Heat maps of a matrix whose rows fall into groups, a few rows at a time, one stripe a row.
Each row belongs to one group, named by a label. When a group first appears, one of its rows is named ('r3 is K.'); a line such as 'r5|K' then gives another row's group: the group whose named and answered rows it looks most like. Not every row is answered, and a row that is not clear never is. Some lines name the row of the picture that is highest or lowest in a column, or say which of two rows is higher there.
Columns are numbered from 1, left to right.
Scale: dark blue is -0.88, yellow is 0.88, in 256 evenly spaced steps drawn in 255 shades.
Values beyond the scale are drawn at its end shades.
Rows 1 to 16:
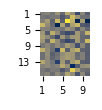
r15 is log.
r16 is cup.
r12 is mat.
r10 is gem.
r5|cup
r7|gem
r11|mat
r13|gem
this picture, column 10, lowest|3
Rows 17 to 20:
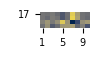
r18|log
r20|mat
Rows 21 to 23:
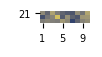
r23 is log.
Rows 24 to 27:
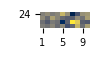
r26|log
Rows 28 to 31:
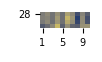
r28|cup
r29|cup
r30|cup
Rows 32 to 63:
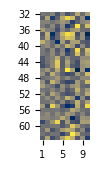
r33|mat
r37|mat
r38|mat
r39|gem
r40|cup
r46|cup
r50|gem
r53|cup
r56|log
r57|cup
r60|log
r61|mat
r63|mat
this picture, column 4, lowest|39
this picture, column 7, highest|62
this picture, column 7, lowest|58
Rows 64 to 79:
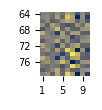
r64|cup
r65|cup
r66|mat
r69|gem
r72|gem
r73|cup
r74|log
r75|gem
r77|log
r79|cup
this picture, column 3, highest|67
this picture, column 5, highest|76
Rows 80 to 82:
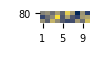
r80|cup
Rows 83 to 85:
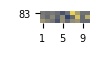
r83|log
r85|gem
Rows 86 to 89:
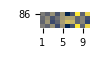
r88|mat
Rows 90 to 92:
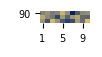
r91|gem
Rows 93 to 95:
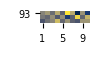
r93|cup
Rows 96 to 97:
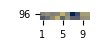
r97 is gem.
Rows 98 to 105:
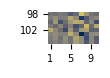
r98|log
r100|mat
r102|gem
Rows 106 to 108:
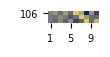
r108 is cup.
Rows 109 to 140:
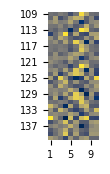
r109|log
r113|log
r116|cup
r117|log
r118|log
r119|mat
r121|gem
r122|log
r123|cup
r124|mat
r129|cup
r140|gem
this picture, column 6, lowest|125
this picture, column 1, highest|135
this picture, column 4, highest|114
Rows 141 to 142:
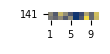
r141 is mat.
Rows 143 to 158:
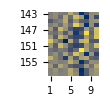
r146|cup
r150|gem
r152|log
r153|cup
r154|gem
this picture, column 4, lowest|150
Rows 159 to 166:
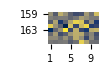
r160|log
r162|gem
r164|mat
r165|cup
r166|log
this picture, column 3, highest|159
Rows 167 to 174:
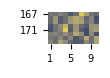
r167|log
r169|mat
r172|cup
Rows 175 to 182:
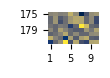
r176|mat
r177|mat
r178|log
